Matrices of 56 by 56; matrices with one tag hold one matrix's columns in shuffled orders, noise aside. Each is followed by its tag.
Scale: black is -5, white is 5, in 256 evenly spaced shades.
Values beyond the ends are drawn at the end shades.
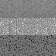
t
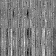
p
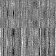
p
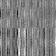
p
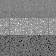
t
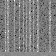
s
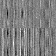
p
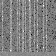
s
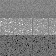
t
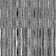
p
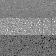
t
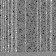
s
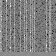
s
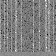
s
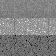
t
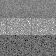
t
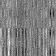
p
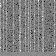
s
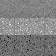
t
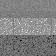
t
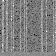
s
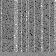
s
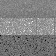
t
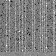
s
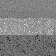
t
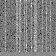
s
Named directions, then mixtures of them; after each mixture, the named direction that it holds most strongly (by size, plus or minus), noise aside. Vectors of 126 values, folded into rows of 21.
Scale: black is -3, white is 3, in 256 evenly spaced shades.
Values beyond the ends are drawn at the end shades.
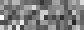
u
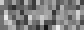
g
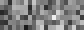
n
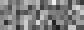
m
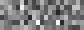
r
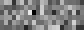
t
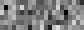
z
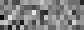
u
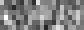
g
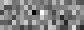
t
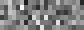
r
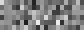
r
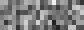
m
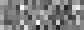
r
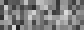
u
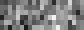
m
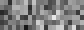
n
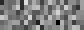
r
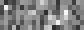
z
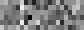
r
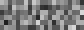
m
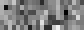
z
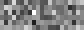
t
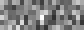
u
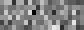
t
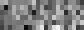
n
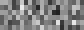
r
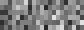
n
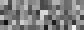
m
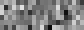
z
